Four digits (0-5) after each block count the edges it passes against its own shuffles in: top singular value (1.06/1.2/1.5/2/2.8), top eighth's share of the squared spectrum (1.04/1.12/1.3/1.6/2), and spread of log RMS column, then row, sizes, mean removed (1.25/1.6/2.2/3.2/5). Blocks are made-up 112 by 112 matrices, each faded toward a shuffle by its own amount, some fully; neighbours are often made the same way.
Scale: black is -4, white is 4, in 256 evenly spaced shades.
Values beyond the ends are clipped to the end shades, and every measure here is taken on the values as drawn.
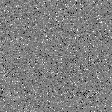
3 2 0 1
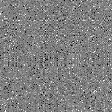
4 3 2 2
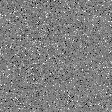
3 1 0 0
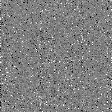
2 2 2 0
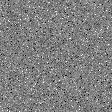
0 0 0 0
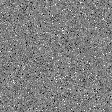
0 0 0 0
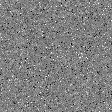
0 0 0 0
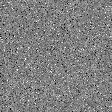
0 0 0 0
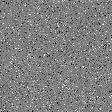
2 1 0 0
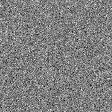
2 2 0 0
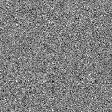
3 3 1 1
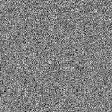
4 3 2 2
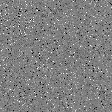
2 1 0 0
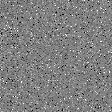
3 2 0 0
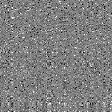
4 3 2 2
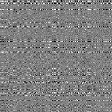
5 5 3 4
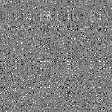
4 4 2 3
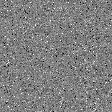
0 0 2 0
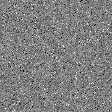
0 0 1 0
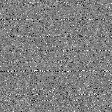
1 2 0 3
